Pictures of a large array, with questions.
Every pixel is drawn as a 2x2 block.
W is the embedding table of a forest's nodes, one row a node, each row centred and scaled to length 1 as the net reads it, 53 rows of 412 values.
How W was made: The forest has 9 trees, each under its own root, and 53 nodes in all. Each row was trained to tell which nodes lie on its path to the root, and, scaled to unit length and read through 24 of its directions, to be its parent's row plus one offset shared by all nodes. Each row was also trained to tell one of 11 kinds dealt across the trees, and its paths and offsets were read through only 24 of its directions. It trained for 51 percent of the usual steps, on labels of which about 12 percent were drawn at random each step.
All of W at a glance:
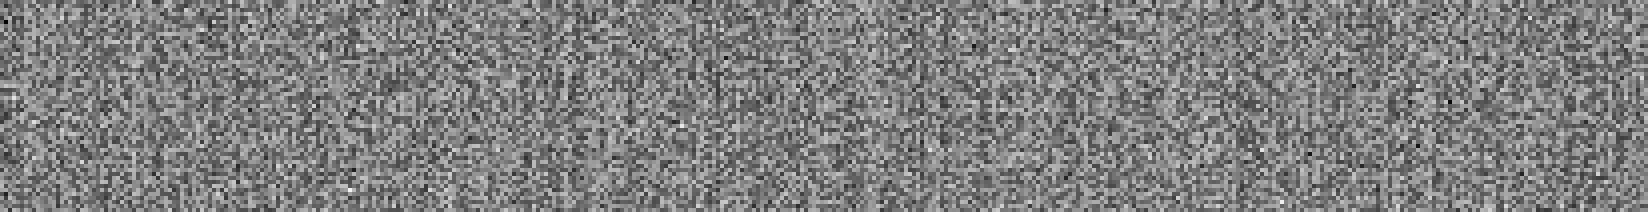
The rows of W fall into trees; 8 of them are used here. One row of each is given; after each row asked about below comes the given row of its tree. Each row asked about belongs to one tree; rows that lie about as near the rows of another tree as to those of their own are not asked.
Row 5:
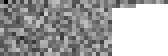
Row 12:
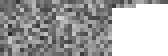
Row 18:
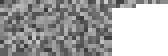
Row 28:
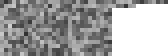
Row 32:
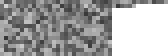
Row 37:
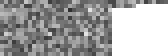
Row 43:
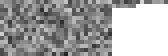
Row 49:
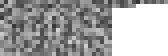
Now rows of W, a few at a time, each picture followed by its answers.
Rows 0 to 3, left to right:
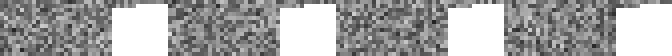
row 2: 32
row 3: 37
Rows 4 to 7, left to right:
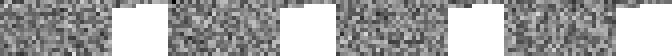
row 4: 5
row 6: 12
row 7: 12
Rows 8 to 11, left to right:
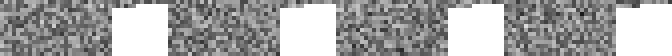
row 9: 5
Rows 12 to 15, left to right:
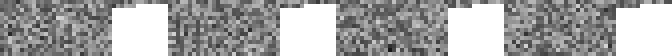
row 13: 32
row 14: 5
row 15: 43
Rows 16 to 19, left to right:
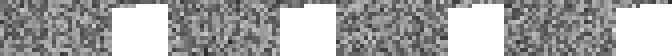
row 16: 49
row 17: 12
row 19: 12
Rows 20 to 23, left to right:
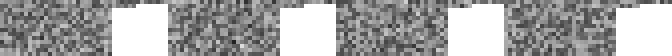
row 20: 49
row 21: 28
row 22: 18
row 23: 28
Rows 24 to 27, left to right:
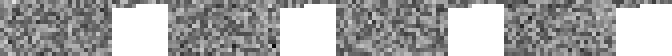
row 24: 28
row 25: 43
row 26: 43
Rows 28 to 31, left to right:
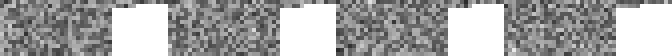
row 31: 49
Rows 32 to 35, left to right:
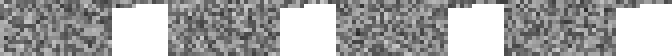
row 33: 43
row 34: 43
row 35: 43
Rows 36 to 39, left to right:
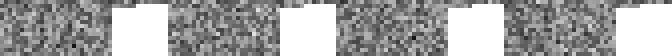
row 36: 12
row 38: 12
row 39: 12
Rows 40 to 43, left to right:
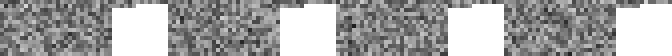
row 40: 18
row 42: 37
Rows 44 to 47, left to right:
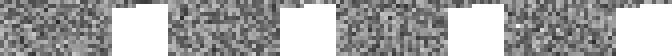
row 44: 49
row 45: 37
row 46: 49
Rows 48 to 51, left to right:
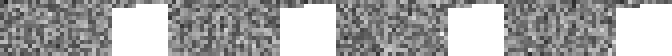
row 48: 5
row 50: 43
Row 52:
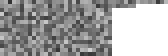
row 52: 32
